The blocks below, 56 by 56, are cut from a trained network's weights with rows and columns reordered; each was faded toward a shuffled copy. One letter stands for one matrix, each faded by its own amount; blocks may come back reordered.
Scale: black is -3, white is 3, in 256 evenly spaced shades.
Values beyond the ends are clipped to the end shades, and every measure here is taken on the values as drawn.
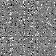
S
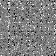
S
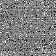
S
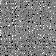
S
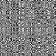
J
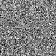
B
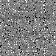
S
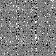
S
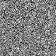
B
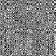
J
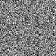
B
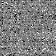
S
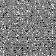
S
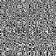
J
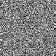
B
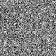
B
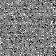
S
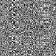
J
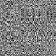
J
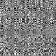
J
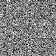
B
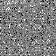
S
